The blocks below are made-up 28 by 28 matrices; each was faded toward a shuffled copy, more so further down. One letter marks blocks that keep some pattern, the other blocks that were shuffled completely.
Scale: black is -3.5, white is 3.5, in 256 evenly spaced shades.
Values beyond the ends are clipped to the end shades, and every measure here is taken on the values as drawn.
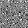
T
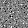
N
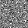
T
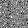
N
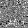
T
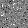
N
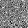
T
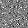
T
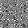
T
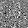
T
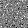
N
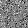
N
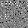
T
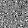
T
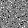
N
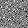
T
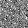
N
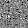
T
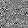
T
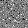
N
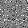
T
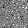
N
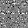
T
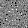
N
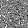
N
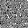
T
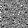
T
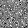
N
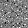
N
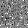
T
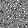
N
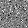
N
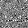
T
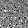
T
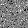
N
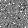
N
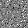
N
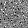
N
